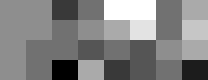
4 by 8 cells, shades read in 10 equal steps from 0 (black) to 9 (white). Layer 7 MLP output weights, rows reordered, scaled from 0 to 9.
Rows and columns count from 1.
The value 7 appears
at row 2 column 8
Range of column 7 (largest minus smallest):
1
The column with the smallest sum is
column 3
